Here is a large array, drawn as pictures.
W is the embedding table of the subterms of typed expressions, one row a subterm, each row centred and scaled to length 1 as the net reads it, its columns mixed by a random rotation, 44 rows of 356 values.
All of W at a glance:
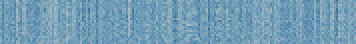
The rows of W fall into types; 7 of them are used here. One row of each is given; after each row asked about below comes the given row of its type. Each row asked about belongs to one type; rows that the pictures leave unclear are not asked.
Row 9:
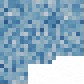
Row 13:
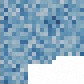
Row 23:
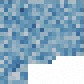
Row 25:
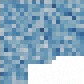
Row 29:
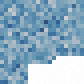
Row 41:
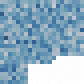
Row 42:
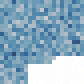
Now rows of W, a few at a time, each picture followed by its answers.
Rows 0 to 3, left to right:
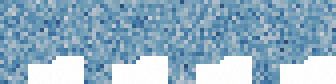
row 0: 29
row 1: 41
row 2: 42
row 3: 41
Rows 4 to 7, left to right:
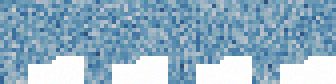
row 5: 42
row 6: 9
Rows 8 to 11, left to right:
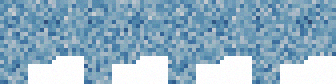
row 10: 29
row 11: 13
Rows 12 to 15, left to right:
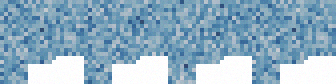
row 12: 25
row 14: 42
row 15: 25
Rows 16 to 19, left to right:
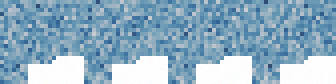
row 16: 41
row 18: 29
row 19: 42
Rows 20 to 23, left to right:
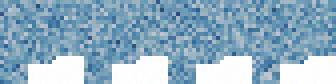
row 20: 41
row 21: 41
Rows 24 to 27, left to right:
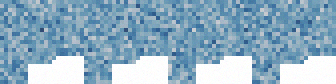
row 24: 29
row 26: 23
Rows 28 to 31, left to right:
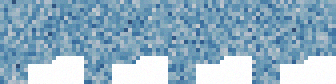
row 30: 41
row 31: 25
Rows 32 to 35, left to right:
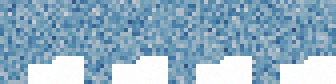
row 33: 29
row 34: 29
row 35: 25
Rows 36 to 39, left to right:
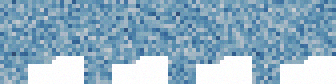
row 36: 42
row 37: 25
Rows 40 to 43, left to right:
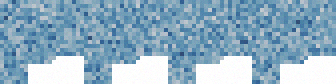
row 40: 42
